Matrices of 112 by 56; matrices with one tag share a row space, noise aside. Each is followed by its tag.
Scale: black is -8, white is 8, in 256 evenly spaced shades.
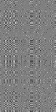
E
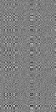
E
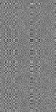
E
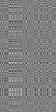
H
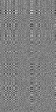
E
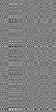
H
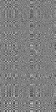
E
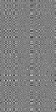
E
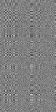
E
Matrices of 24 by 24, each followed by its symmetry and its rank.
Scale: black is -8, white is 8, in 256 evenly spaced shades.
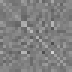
symmetric, rank five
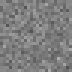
symmetric, full rank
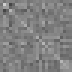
symmetric, rank five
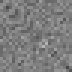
symmetric, full rank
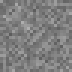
symmetric, full rank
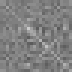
symmetric, rank five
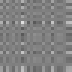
symmetric, rank one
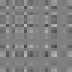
symmetric, rank one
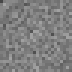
symmetric, full rank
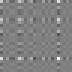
symmetric, rank one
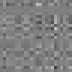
neither, rank two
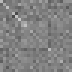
symmetric, rank five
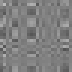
neither, rank two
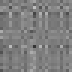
neither, rank two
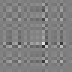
symmetric, rank one
